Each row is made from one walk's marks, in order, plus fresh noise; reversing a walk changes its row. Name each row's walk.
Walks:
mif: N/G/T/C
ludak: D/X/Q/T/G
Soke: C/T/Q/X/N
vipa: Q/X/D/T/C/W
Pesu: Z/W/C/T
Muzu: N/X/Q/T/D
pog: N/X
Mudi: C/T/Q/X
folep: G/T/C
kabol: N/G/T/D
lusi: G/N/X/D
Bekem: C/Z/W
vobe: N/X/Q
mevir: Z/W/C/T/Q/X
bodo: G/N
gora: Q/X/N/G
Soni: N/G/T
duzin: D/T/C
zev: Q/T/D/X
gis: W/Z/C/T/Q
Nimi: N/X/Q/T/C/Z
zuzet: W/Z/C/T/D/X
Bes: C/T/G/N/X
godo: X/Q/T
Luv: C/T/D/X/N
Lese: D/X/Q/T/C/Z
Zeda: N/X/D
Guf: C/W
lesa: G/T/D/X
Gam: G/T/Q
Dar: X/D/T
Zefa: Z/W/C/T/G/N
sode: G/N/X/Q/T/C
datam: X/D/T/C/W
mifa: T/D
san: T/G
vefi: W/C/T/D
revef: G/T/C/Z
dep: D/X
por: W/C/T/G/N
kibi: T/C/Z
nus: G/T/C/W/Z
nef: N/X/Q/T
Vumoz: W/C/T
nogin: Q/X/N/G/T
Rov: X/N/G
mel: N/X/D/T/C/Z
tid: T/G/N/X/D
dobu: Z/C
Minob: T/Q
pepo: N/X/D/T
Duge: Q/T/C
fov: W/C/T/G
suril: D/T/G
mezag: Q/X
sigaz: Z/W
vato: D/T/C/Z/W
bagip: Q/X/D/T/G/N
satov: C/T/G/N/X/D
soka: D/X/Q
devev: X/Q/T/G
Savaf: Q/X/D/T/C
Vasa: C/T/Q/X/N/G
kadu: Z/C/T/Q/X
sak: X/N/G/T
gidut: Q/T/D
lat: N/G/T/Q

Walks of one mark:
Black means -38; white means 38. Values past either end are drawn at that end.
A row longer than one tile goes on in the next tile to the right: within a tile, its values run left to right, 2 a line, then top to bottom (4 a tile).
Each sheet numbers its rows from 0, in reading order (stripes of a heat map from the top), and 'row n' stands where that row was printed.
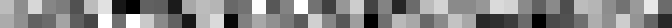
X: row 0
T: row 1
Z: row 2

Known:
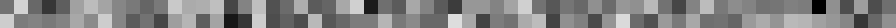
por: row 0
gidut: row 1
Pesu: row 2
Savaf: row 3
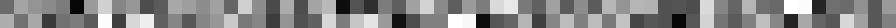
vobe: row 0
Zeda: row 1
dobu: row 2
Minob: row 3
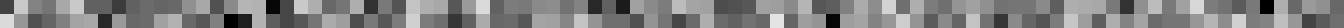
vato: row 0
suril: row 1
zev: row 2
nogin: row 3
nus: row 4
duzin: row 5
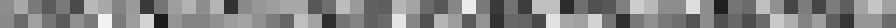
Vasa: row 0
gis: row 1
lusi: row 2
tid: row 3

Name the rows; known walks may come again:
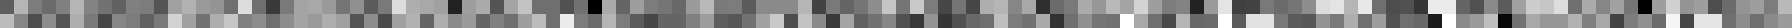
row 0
nus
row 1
por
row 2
duzin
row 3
nef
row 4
bagip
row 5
pog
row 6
Rov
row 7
vobe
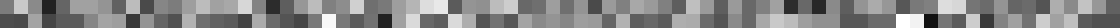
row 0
kabol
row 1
Soni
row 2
Nimi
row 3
Luv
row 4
dobu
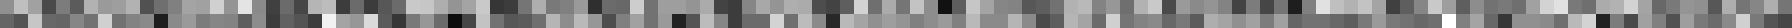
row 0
nogin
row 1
lusi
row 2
ludak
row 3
devev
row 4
fov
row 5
pepo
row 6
sak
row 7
kibi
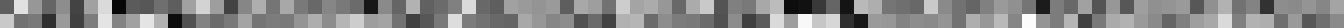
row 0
Zeda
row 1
Savaf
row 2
Zefa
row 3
dep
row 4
Mudi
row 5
Soke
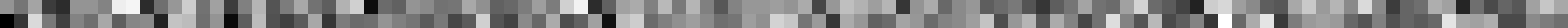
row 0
Gam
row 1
gidut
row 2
lat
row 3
mif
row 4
vipa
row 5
gora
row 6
tid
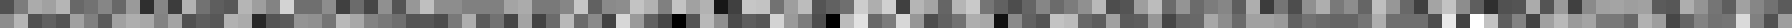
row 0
Lese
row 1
mel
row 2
revef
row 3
san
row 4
vato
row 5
Muzu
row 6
mezag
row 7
gis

